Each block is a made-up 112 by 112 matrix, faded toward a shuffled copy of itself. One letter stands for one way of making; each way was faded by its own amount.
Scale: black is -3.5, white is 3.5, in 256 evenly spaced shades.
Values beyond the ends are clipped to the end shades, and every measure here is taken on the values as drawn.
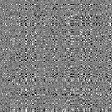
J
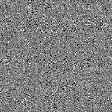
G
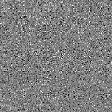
G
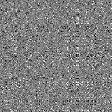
G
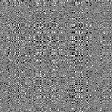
J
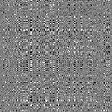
J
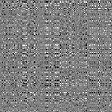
J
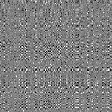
J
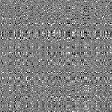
J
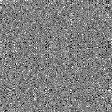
G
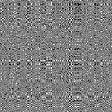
J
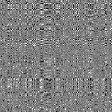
J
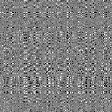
J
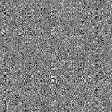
G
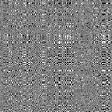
J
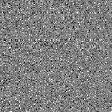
G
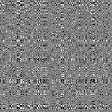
J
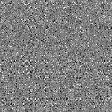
G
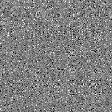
G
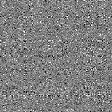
G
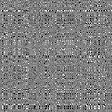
J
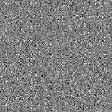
G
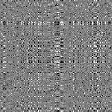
J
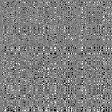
J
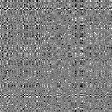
J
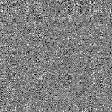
G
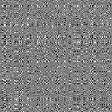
J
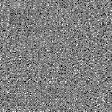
G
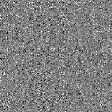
G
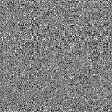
G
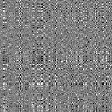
J
